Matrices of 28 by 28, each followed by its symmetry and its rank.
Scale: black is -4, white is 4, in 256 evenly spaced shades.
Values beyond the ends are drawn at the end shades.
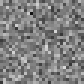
neither, full rank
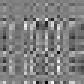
neither, rank two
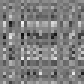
neither, rank two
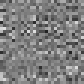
neither, rank five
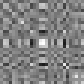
symmetric, rank three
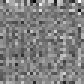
neither, rank five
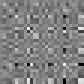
symmetric, rank three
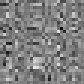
neither, rank five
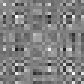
symmetric, rank three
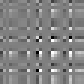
symmetric, rank one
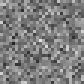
neither, full rank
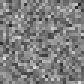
neither, full rank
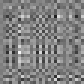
neither, rank two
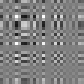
symmetric, rank one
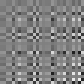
symmetric, rank one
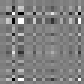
symmetric, rank one
